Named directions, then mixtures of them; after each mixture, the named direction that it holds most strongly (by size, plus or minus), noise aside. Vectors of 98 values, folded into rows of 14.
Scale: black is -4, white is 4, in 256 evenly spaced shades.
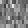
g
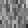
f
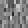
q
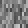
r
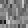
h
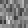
h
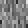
f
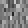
q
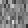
g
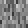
q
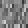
r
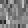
h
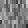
f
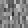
q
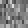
g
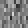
q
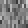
f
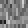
h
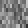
r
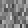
r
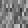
r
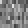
g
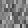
r
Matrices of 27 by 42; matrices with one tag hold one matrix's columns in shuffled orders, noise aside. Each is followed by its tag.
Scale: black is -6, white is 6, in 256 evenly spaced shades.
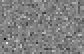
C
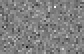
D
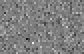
C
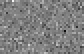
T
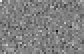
T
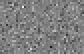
D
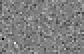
C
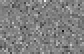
T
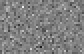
D
